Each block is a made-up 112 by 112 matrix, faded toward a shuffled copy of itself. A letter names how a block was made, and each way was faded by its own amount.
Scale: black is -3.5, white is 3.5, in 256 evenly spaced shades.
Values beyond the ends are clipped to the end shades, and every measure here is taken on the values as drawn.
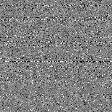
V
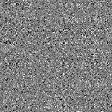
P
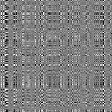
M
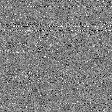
V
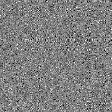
P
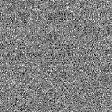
P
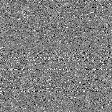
V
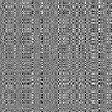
M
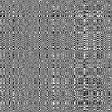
M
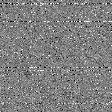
V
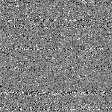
V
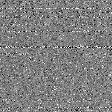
V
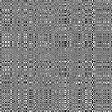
M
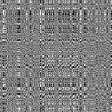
M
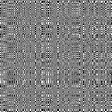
M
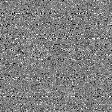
V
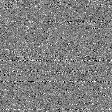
V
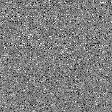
V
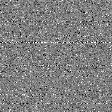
V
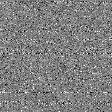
V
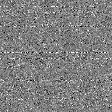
V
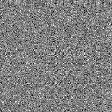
P
